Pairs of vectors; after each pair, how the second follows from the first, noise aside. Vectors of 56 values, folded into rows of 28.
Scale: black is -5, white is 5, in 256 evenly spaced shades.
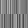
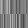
sign-scrambled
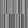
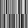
scaled up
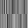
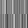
sign-scrambled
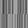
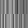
shuffled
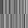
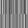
sign-scrambled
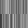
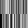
scaled up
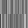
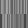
sign-scrambled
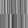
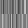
shuffled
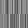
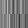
sign-scrambled
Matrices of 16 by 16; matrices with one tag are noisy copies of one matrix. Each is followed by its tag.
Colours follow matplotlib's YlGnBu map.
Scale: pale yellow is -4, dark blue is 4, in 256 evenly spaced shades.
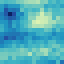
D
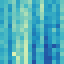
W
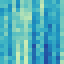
W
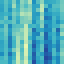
W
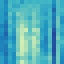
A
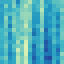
W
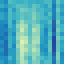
A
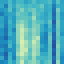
A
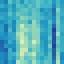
A
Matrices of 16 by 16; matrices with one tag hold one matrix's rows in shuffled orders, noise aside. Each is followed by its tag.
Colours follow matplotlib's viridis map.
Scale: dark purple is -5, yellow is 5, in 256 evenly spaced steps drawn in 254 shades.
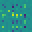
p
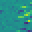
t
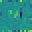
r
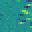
t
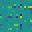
r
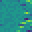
t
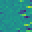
t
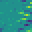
t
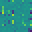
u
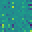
u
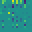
p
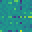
r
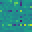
r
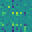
p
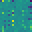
u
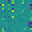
u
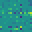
r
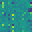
u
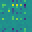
p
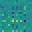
p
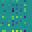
p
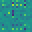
p
